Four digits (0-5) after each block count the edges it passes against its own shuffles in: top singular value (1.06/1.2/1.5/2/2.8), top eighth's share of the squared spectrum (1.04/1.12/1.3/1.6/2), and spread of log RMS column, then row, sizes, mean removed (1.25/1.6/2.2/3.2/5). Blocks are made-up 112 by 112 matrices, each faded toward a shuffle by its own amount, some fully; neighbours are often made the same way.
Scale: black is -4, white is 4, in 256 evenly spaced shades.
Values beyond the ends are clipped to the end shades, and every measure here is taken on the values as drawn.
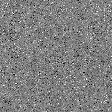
3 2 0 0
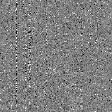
3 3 3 0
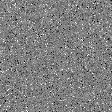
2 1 1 0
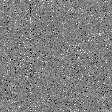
3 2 1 0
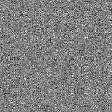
4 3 2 2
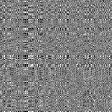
5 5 4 4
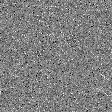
1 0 0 0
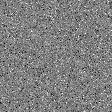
0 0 0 0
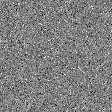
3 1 0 0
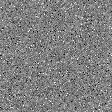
2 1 0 0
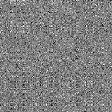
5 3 2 2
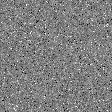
1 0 0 0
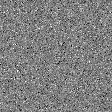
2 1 0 0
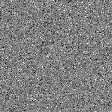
3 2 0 0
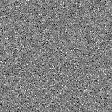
3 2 0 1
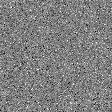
1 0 0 0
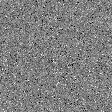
0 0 0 0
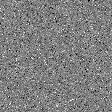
0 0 0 0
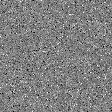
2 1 0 0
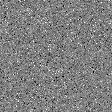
0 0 0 0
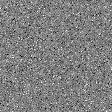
2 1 0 0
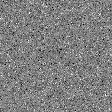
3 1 0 0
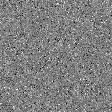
2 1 0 0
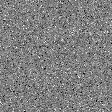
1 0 0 0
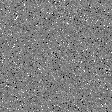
1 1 0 0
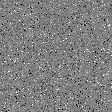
1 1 0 0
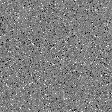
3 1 0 0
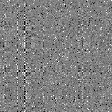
5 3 2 1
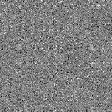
4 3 2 2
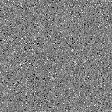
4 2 1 1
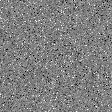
0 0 0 0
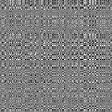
5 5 4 4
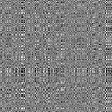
5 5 4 4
